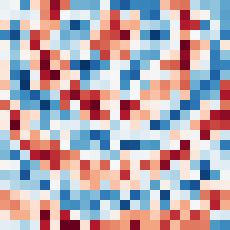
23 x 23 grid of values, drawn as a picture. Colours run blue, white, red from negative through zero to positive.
Overall the values sit about 50% of the way up the scale. No overall slope runs across the table. Concentric rings centre on the top middle.
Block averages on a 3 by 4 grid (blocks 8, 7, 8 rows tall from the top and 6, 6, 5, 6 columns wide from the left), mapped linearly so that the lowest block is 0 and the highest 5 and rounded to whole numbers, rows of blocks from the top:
5203 | 3434 | 4454
